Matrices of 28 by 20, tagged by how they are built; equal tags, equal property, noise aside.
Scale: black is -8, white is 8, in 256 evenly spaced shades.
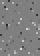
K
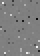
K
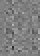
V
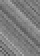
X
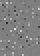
K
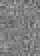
V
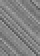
X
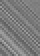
X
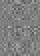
V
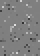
K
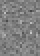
V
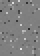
K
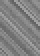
X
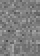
V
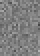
V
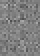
V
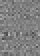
V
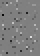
K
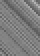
X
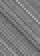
X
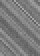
X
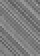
X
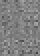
V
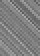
X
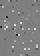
K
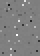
K
